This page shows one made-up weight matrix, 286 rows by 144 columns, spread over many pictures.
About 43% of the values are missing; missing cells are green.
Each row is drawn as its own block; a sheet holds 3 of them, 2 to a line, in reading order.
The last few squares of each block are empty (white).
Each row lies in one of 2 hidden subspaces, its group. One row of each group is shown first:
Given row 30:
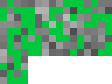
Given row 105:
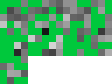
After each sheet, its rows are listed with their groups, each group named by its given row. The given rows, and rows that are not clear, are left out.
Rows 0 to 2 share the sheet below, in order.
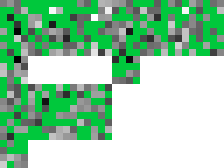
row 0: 30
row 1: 30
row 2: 30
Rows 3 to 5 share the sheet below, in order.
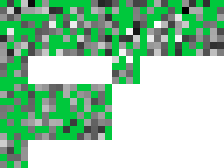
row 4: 30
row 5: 30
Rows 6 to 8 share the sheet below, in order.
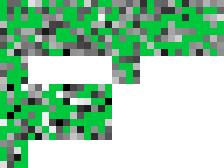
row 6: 105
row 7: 105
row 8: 105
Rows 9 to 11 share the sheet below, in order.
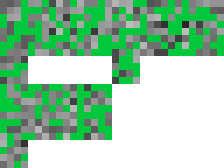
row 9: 105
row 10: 30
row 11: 105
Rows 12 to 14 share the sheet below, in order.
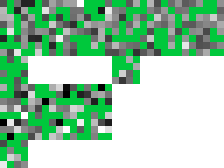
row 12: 105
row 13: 105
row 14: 30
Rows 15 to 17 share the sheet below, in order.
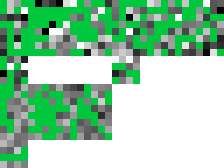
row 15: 105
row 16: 30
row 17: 105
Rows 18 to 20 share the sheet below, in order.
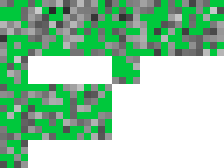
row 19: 105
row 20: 105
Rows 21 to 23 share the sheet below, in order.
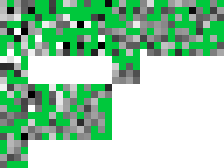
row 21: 30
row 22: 105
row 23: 105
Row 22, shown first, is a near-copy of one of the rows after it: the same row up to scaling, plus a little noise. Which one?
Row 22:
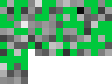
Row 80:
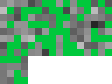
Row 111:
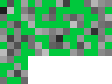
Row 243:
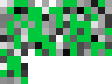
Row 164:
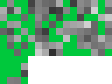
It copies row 243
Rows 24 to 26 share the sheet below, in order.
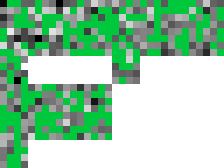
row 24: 105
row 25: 30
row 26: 30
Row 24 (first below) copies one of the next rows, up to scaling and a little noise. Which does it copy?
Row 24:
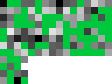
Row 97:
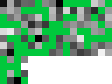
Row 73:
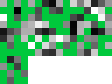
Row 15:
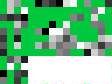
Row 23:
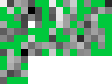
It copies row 97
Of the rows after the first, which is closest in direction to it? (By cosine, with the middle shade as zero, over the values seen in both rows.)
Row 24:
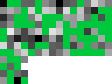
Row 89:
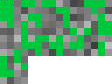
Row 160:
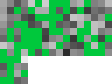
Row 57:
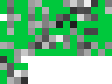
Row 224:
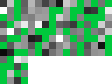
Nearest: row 224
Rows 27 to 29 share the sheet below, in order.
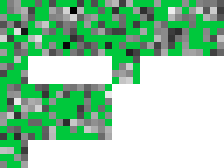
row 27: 30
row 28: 105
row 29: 30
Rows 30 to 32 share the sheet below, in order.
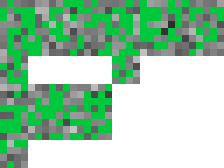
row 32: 30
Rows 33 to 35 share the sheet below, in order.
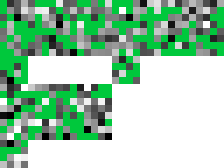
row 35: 105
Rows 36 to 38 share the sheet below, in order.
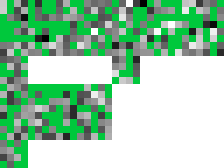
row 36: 105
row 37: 105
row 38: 105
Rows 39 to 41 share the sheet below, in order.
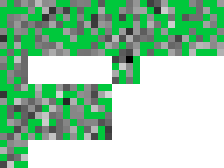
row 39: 30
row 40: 30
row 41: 105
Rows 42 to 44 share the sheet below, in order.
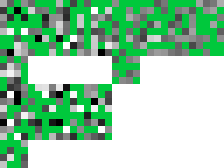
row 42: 30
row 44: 30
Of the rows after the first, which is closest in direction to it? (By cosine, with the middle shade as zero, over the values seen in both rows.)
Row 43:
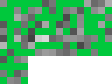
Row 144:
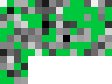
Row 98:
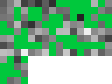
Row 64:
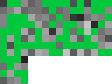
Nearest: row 144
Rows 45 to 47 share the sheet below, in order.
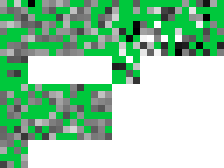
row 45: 105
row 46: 30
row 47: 105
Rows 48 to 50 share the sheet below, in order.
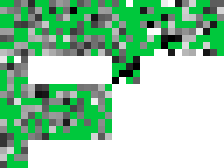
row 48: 30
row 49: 105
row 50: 30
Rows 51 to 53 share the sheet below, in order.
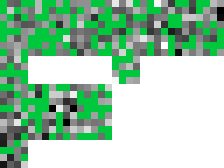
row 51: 30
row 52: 105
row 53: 30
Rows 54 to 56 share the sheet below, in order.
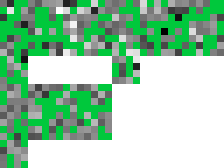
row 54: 105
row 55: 105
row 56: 105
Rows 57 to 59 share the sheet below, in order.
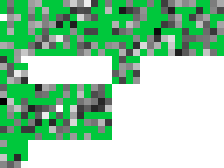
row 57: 105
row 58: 105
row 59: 105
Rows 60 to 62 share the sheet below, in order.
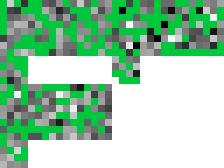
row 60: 105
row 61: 105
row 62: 105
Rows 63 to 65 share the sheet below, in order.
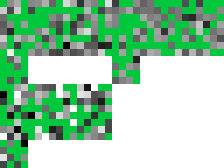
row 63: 30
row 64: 105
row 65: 105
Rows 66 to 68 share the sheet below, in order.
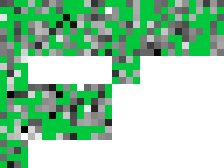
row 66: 105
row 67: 105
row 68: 105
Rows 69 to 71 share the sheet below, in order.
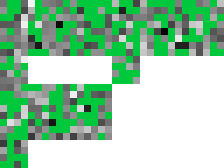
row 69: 105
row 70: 105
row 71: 30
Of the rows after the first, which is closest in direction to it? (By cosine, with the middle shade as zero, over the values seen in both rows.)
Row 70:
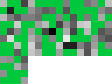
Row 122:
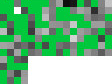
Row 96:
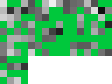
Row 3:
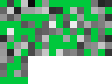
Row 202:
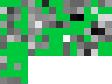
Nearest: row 202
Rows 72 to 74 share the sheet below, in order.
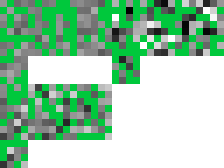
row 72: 30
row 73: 105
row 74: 30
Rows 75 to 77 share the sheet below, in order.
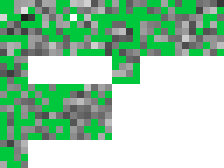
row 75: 105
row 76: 30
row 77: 105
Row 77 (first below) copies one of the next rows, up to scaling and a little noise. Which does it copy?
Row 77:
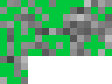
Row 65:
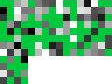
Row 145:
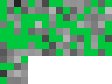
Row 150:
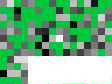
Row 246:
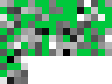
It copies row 246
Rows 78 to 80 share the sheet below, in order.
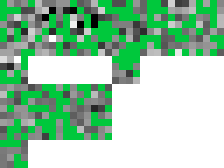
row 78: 30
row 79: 105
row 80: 105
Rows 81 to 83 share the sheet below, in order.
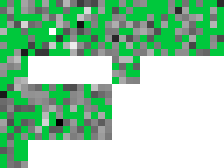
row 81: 105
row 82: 30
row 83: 105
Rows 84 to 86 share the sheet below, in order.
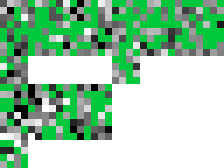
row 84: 30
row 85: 105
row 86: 30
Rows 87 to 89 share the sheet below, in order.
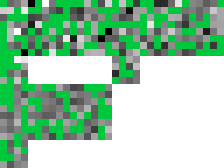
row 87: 30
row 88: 105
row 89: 105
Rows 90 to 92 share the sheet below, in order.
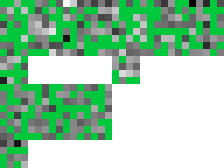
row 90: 105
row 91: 105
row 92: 30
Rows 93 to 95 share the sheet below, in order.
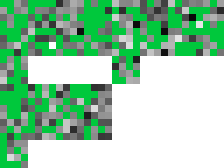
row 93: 105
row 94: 105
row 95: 30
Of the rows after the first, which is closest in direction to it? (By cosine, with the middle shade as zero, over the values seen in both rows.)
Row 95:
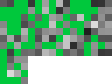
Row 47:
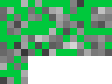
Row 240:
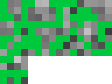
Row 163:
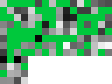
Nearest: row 163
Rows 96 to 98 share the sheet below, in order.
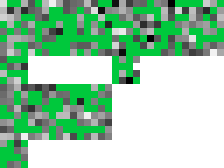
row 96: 105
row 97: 105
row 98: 105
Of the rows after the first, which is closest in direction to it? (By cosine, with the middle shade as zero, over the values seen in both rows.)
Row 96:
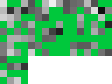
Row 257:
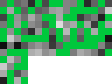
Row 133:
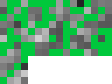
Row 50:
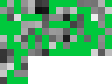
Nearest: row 133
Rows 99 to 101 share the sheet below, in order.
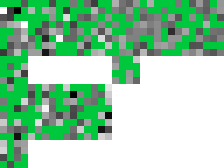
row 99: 105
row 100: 105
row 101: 30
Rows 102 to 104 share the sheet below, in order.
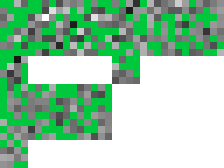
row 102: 30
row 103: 105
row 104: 105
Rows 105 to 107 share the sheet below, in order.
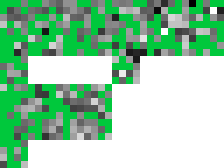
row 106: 105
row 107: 30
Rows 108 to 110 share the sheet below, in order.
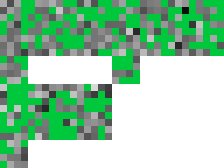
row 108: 105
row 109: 30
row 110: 30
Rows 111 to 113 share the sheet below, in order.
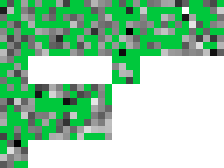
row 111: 105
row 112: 30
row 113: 30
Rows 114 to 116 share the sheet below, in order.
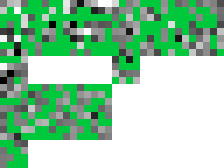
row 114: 30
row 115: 30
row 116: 105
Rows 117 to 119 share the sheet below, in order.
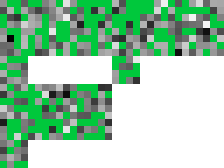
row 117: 105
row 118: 105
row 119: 30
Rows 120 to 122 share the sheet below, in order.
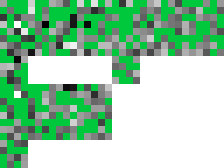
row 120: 30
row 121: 105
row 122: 105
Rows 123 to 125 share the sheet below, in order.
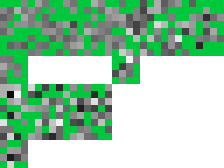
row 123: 30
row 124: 30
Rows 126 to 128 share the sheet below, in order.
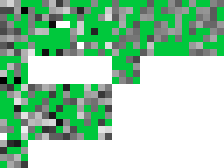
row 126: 30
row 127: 105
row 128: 105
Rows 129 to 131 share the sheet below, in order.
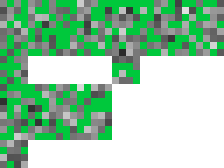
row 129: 30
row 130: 30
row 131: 105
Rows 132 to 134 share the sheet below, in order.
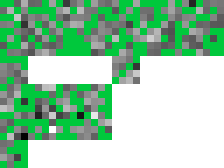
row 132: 105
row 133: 105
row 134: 105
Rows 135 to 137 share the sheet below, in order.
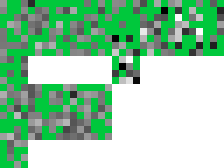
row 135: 105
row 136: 30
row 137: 30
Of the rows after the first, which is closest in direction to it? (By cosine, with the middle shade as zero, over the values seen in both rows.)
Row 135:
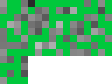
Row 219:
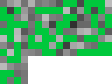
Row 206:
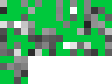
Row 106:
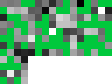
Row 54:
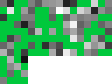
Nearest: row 206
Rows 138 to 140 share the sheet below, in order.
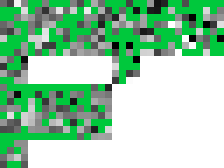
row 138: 105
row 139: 105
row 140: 105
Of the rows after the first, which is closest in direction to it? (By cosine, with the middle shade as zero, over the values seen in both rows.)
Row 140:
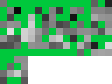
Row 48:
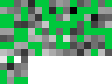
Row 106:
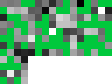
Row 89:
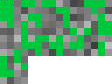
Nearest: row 89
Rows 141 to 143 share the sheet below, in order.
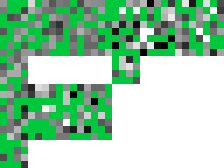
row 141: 105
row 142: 105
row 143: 30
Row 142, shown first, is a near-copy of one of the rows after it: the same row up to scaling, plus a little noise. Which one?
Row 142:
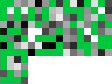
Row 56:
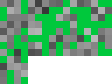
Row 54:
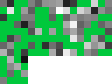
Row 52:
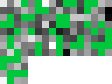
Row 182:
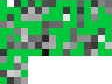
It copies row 56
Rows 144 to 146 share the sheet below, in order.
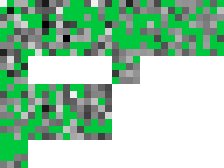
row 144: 30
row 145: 105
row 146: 30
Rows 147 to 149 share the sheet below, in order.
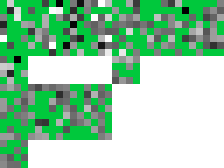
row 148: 30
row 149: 105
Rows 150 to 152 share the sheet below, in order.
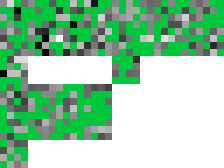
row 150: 105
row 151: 30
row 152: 30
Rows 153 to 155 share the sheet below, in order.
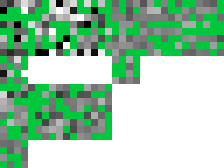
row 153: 105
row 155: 105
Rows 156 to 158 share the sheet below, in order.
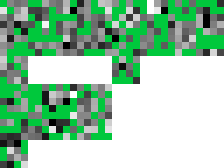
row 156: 30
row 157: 30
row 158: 30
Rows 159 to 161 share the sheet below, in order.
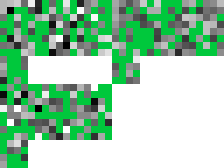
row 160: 105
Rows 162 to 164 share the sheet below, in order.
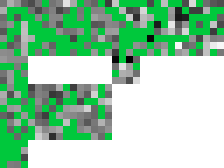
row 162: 105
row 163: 30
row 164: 105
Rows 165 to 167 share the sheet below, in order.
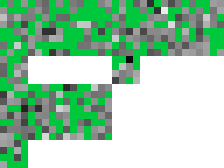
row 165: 105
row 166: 30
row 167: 105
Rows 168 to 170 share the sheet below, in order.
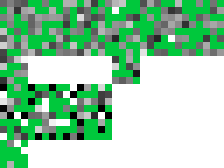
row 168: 105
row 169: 105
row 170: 30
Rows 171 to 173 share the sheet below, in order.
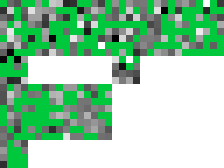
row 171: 30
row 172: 30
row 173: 105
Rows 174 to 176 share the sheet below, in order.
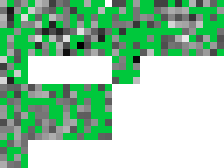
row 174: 105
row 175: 105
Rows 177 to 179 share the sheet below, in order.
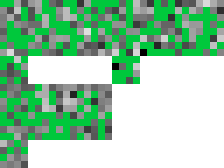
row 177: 30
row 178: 105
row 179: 30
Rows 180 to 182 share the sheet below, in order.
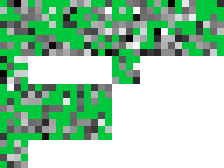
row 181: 105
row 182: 105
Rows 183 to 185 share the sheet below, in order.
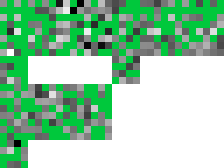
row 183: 30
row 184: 105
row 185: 30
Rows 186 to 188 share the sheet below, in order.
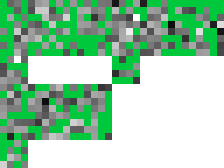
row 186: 30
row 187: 30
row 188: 30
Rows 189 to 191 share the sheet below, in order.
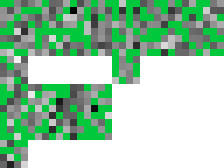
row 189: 30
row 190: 105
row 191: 105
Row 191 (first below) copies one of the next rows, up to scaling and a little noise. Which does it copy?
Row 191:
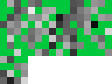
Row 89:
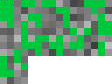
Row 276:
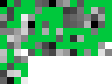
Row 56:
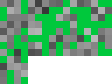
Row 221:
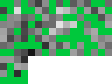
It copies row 276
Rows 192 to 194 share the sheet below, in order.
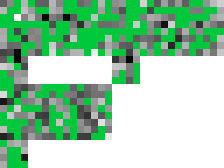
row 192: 30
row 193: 30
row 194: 105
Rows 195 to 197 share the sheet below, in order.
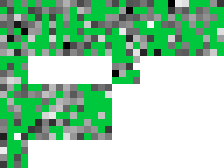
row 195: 30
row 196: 105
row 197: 105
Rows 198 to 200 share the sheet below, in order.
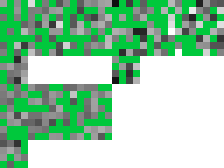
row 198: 30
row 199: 105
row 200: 30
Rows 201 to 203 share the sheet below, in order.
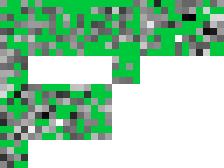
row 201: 105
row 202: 105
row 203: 105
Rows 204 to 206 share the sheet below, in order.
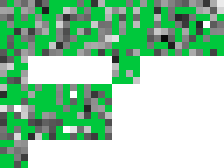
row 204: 30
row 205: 30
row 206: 30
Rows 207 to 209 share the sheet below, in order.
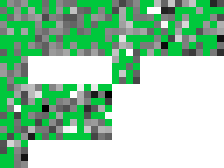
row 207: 30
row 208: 30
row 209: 30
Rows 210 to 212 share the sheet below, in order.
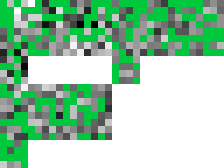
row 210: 30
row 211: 105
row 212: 105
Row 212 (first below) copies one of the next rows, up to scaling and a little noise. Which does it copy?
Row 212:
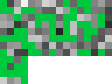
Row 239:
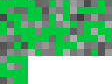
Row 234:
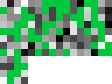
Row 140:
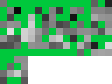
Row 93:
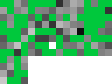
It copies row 234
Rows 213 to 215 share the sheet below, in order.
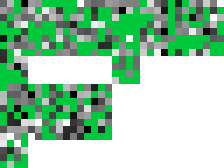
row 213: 105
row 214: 105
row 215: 30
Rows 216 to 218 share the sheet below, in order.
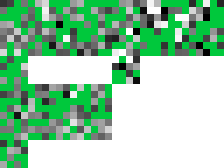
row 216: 30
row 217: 30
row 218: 30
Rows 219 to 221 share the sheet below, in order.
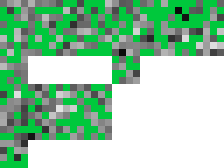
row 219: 30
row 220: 30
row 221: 105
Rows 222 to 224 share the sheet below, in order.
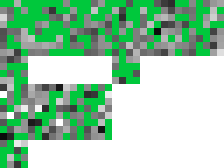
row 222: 105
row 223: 105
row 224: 105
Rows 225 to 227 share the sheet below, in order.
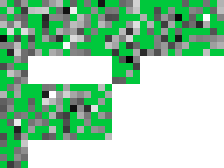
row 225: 30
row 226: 30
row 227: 30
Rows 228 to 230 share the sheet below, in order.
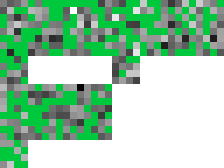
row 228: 30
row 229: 105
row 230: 105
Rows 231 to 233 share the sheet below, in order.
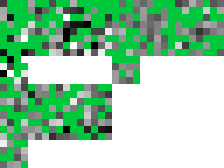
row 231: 105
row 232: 30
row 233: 30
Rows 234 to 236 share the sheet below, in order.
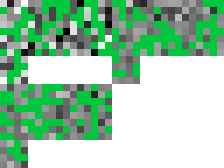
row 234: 105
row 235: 105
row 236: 105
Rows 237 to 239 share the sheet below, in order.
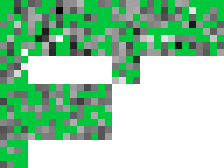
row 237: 105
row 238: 30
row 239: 105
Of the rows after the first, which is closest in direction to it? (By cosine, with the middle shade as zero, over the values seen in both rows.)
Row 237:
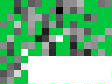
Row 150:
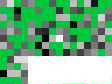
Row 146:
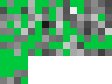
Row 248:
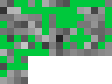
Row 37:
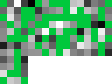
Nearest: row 150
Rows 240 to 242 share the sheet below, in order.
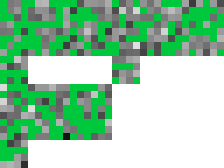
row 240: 30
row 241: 105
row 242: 105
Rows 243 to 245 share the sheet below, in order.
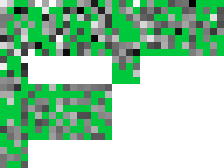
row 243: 105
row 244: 105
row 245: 105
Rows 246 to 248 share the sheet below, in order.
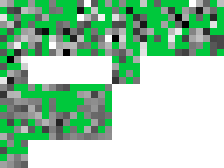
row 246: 105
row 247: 105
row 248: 105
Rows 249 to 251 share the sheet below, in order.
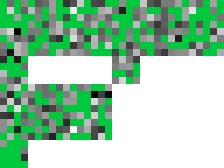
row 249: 30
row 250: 30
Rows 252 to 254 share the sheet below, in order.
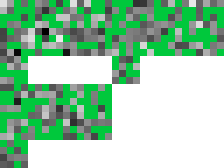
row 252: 105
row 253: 105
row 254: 30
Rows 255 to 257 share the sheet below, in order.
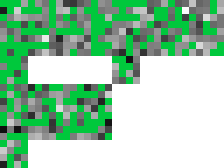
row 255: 105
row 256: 30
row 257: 105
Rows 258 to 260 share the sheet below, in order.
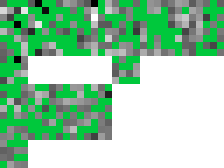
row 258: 30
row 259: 30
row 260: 30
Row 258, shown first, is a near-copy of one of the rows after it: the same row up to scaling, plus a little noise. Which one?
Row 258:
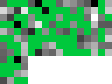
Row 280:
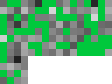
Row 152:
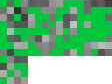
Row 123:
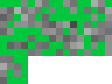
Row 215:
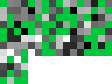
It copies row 280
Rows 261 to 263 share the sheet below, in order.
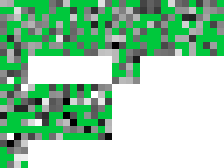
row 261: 30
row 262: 105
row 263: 105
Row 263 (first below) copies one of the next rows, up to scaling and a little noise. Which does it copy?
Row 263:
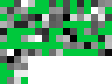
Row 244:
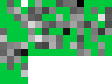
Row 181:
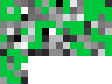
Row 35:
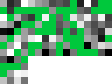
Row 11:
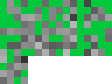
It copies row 35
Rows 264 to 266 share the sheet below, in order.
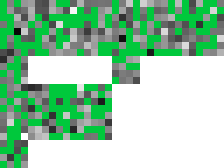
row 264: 30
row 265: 105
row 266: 105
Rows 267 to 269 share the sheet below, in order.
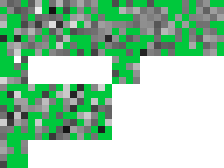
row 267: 30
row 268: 105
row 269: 30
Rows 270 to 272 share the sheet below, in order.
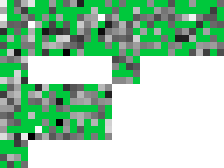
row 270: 105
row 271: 105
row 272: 105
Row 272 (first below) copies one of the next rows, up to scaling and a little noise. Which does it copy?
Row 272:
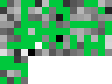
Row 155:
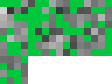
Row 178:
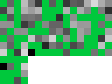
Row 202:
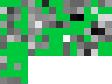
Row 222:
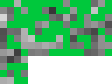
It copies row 178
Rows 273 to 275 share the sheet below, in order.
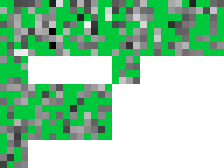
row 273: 105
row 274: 105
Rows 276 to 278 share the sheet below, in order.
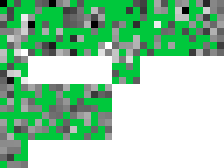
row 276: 105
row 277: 30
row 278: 30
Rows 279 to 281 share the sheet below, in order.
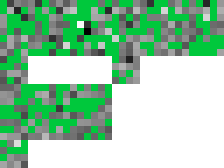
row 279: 30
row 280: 30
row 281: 30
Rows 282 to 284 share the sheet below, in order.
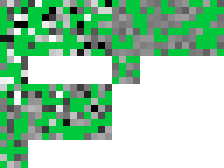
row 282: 30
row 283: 30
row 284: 30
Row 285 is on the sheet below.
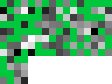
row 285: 105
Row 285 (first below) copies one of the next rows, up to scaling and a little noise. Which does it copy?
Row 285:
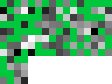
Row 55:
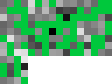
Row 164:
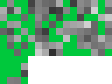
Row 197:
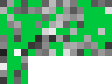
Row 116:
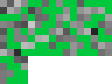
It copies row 116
